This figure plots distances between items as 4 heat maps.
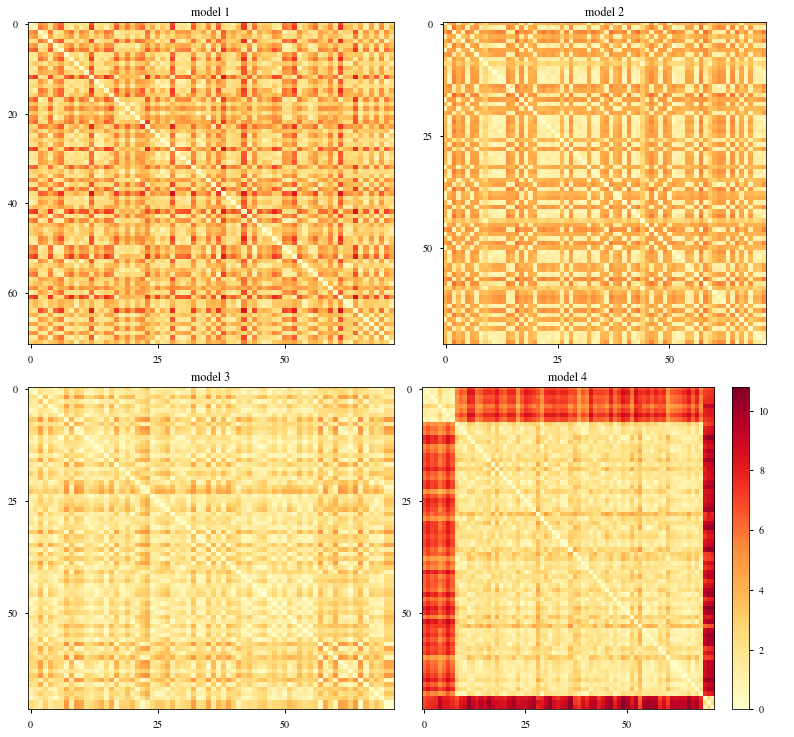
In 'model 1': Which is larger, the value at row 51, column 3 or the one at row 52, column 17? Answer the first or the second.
the first
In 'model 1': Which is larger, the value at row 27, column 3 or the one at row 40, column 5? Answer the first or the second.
the second
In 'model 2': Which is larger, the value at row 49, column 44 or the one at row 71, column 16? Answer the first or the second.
the first
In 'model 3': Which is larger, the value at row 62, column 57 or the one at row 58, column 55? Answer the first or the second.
the first
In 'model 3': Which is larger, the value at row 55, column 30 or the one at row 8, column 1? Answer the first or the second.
the first
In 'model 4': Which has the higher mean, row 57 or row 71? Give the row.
71
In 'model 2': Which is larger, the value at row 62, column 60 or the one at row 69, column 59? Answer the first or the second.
the second
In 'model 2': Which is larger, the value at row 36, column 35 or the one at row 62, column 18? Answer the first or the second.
the second
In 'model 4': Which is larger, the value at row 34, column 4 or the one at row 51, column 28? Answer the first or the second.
the first
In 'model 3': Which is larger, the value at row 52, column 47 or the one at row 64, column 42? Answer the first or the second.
the second
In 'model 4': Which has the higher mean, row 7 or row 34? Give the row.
7
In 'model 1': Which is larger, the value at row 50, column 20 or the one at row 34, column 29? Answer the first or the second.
the first
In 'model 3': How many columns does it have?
72
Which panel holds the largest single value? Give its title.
model 4
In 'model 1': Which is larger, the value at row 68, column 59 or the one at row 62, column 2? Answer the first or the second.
the first
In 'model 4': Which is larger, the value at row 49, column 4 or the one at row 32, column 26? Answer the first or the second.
the first
